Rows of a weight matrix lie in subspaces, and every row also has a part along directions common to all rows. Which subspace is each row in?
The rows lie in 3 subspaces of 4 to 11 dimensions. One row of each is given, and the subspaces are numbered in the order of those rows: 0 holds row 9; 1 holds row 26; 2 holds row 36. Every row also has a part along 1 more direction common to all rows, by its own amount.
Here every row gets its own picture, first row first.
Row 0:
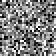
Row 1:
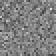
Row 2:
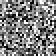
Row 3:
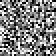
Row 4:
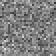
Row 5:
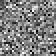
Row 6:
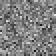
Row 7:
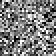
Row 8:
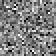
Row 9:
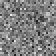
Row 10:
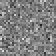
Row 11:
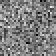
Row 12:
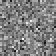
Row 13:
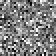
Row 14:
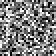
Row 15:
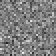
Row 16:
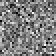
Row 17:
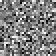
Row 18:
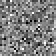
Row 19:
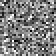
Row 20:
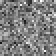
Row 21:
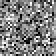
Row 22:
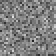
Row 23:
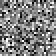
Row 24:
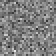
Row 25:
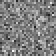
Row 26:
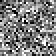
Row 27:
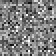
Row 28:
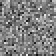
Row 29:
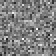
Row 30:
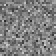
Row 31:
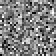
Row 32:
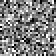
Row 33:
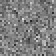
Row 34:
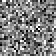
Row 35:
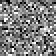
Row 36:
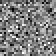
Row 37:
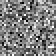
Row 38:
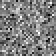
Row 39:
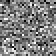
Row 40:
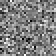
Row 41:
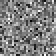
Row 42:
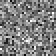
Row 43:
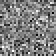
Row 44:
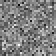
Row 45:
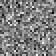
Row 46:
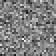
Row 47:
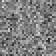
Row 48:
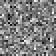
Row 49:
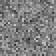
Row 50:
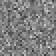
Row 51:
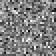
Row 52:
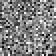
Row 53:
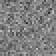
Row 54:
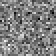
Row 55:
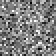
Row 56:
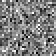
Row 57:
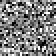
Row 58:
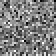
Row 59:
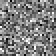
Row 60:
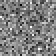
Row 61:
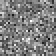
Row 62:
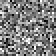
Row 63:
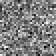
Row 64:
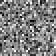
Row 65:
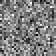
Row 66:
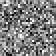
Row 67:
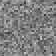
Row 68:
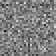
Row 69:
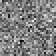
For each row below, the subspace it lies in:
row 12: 0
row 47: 0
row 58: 2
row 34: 0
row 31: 2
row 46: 2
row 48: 2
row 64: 0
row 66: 2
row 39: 2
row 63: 2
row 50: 1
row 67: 2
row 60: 0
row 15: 1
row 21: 0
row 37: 1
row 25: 0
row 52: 2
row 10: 1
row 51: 1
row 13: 2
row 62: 1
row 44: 2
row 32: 2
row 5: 1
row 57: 2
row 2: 1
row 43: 0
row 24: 2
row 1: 2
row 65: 2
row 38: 0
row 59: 1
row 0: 0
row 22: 2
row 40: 1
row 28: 2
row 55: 0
